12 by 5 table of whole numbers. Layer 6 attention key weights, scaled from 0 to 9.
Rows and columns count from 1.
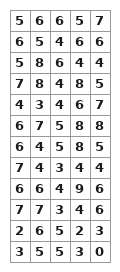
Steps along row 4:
up down up down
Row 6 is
6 7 5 8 8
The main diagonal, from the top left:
5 5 6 8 7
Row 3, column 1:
5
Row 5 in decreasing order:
7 6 4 4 3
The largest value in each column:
7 8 6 9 8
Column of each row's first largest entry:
5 1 2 2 5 4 4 1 4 1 2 2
